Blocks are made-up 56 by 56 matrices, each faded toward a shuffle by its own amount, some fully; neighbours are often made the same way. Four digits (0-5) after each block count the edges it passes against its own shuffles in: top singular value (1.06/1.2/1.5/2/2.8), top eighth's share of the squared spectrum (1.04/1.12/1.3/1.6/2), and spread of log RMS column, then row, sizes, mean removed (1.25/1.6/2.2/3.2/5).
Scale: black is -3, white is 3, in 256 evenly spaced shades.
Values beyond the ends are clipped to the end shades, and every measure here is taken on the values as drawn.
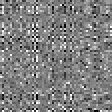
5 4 3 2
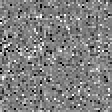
3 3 1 1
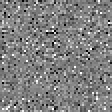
3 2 1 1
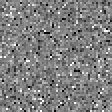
0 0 0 0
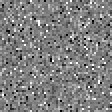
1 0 0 0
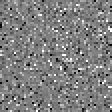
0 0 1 0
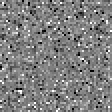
1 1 0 0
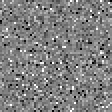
1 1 0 0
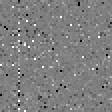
3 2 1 0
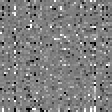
4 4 2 2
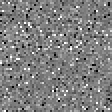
1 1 0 1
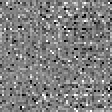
4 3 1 2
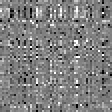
4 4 3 2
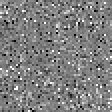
3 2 0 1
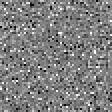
2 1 0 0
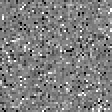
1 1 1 0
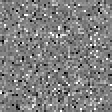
2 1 1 0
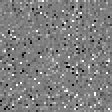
2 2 1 0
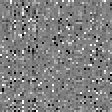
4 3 2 0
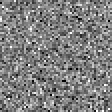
0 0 0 0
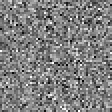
3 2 0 1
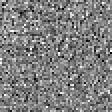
2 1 0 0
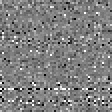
4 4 1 2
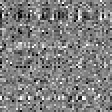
4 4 2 2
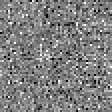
3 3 1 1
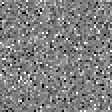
3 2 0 0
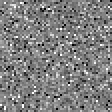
1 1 0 0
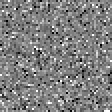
0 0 0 0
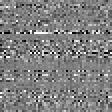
4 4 1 4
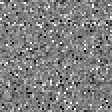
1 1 0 1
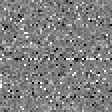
2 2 0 2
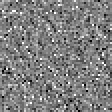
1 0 0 0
